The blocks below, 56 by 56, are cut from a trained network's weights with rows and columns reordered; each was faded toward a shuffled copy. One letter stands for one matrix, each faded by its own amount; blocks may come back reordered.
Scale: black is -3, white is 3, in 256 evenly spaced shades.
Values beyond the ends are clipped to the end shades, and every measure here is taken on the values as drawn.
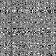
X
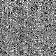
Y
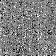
Y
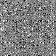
Y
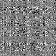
X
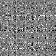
X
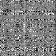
X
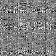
X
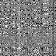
X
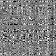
X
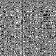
X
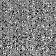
Y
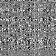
X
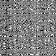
X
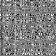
X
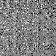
Y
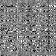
X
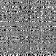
X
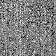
Y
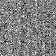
Y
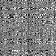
X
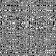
X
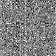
Y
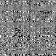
X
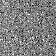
Y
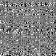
X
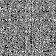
Y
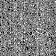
Y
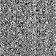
Y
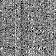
Y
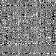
X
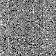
Y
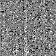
Y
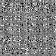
X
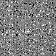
Y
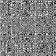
X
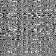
X
